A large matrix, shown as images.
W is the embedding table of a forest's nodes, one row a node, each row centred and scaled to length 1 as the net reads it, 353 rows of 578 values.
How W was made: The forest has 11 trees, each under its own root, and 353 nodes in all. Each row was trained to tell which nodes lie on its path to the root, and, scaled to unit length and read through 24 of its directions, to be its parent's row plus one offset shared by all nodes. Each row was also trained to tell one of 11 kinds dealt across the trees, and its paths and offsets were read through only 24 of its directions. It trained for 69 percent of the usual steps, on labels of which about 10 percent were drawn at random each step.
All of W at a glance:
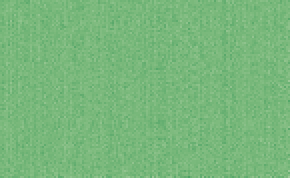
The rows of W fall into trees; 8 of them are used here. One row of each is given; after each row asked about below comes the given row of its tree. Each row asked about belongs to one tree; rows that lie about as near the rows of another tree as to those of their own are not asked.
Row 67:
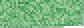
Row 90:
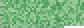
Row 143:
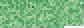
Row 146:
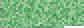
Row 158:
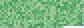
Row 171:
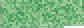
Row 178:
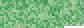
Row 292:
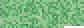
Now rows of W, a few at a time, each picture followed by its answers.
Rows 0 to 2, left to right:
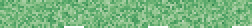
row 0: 146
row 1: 146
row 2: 143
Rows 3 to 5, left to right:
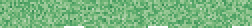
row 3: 143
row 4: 171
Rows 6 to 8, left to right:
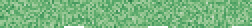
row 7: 178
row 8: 146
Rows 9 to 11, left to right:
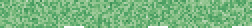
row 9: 292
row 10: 171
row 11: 158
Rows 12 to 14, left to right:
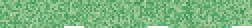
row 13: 146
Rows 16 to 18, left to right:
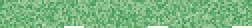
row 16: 171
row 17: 146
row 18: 292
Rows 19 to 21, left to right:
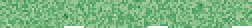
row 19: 146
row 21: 90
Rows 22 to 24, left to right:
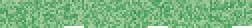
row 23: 146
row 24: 158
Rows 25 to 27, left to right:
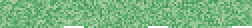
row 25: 146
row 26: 292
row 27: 90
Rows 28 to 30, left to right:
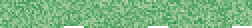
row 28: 143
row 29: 67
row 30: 171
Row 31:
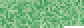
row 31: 178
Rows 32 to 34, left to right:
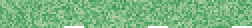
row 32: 171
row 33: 171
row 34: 143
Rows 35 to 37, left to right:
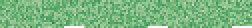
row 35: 158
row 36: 143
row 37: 67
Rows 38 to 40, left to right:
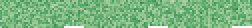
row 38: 143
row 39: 146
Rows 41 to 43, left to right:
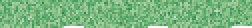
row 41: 292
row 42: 158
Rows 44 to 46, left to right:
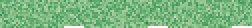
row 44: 143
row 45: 171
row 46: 158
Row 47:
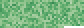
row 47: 292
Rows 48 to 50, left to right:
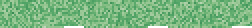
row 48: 171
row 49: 67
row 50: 171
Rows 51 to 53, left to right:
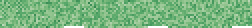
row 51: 67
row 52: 90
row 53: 178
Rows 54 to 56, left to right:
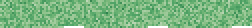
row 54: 90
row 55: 171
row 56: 171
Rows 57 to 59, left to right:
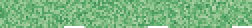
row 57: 158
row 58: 143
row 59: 143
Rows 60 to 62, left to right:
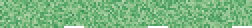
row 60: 158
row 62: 171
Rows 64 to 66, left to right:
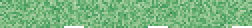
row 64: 67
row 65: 146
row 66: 292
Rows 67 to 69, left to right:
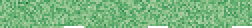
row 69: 146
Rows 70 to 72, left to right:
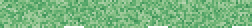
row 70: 171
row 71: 292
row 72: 146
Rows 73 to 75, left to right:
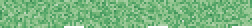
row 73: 171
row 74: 67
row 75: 158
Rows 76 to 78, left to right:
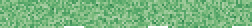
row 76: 292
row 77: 171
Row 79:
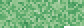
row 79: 143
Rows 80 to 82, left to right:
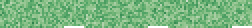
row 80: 171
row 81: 143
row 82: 143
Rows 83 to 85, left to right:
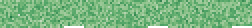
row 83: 178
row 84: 292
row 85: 146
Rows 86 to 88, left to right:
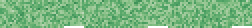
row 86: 171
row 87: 146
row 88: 146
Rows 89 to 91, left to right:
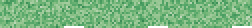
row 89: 143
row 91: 146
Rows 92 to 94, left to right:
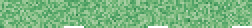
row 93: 67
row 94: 292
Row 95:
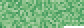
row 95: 67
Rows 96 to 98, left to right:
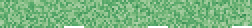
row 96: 90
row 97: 292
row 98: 146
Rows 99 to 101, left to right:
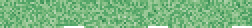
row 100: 171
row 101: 178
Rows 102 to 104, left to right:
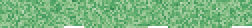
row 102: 292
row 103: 171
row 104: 146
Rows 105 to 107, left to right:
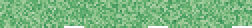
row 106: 143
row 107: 143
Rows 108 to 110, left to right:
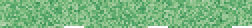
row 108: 67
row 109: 90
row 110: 67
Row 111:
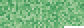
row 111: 292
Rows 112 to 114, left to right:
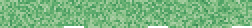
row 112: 146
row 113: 292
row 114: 292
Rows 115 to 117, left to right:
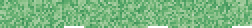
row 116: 178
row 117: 90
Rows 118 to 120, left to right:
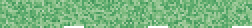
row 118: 67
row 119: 67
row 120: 143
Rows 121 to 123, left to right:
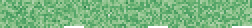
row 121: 67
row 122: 158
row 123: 158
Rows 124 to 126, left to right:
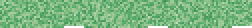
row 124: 158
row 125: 292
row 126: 90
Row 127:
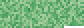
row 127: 146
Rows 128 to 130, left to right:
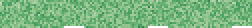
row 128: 158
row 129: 143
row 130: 171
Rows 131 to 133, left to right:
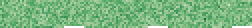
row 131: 146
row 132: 292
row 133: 158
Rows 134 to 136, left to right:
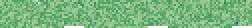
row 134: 158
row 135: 90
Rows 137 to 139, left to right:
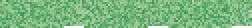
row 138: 90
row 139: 158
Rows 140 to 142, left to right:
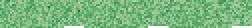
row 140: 171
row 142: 146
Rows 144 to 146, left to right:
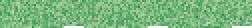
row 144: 292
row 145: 292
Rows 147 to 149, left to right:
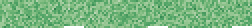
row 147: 90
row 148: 158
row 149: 178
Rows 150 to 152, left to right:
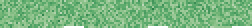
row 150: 171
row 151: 146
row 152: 171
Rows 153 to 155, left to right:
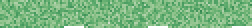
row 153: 67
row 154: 158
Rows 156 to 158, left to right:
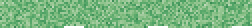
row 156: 90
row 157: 292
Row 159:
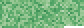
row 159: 171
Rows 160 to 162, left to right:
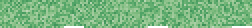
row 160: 143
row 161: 67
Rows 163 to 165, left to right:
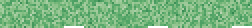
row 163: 146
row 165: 292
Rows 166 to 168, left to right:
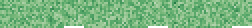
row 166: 146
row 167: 292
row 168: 171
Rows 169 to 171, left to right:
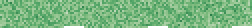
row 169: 90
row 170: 171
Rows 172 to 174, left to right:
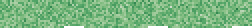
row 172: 292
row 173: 292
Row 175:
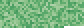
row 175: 143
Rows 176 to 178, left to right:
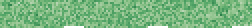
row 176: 178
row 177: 67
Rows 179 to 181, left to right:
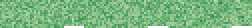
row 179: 143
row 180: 158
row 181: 292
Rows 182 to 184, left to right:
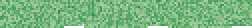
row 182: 90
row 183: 292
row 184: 90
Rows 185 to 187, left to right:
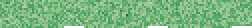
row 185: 143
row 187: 146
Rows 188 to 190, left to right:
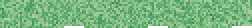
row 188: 171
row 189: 146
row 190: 67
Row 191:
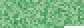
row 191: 67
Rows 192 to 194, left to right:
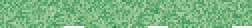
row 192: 143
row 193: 143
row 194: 146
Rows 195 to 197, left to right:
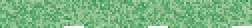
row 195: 67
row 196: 158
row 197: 67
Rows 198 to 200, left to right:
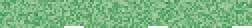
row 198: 178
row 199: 90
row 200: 143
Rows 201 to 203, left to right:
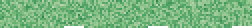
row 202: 292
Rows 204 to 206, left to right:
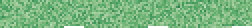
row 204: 292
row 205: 146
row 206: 171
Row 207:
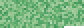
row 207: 158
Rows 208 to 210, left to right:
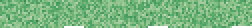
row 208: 292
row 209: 158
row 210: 67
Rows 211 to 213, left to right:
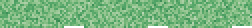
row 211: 158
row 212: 146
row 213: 146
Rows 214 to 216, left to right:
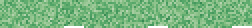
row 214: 171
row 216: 90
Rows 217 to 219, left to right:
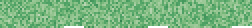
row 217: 67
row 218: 90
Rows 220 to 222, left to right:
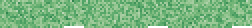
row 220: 67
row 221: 292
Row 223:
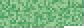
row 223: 146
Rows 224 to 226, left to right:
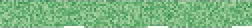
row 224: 143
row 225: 146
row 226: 171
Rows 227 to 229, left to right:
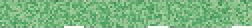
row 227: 146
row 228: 146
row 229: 171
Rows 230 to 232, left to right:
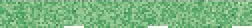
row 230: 143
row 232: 146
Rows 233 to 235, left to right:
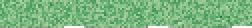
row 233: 171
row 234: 171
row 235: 143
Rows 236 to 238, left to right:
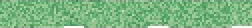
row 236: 292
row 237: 67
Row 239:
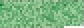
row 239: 292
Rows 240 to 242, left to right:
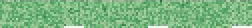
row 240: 143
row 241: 178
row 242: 67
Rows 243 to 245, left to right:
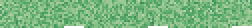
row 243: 158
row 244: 90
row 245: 67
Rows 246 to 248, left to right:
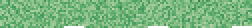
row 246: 90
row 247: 90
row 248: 171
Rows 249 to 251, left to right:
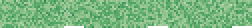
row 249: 178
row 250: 67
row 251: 143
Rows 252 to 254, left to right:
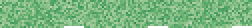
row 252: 146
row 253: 67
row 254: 178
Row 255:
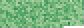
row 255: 67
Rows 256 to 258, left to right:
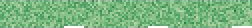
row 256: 158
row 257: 292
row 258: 171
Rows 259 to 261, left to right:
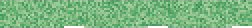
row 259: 178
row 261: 292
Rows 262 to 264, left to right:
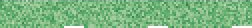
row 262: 292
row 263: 292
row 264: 67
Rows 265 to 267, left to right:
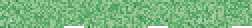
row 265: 90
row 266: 158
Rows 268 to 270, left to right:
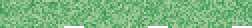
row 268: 292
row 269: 171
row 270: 146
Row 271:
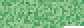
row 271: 178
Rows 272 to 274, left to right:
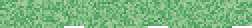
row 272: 171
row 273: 90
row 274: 143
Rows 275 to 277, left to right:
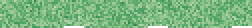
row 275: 146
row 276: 67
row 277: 292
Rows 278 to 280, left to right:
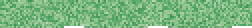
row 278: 171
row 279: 67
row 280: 146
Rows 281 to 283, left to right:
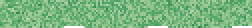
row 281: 171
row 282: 143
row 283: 292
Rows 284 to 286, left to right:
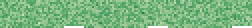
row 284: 146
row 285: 67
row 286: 146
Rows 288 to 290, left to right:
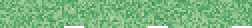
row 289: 292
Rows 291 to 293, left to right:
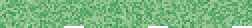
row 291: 90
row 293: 292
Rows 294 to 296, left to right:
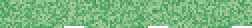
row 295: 143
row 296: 143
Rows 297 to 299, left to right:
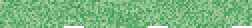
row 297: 146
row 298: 67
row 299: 67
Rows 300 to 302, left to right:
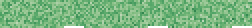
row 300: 178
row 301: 67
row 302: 158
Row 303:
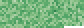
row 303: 146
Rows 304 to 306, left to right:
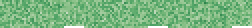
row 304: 158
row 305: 146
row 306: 292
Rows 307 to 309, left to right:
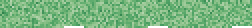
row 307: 292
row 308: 292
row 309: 292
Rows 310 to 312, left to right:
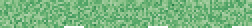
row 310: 292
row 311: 178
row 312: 158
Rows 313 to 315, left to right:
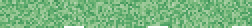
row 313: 146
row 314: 292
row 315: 178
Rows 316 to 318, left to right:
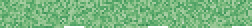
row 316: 146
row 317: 171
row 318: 171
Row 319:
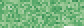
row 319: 292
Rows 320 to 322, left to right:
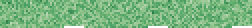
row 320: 143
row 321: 143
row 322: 90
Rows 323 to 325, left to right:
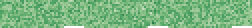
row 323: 143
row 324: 143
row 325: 143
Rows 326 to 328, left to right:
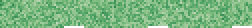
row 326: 67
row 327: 171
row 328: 171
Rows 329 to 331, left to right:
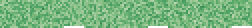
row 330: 292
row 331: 90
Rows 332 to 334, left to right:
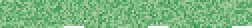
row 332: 178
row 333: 171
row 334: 143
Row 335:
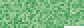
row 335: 146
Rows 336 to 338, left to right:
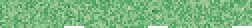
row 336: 171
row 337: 143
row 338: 158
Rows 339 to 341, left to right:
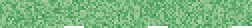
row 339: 171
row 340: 146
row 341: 90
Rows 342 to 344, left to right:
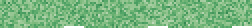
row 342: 178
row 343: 146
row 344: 90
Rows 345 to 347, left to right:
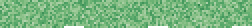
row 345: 158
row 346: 171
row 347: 143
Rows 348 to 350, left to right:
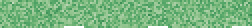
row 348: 146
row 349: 292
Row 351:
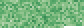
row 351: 292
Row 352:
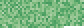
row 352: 67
